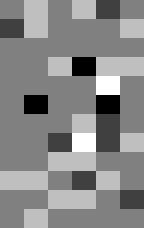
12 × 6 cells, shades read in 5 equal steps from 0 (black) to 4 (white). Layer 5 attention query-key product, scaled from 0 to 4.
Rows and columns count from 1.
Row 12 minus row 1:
0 0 0 -1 1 0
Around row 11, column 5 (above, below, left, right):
3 2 3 1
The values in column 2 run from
0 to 3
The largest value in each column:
3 3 3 4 4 3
